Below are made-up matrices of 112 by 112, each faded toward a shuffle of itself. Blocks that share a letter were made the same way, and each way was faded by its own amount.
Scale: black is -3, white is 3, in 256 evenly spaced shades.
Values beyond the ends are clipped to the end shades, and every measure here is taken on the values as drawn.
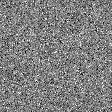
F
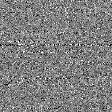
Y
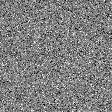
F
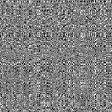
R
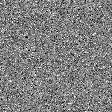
F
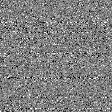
Y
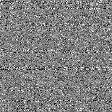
Y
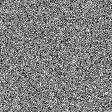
F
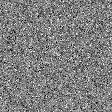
F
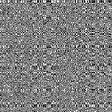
R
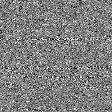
Y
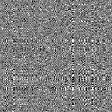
R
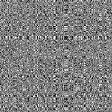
R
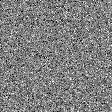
F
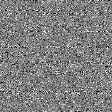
Y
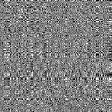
R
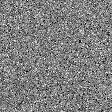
F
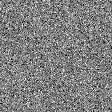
F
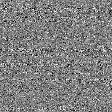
Y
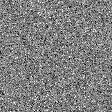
F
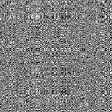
R
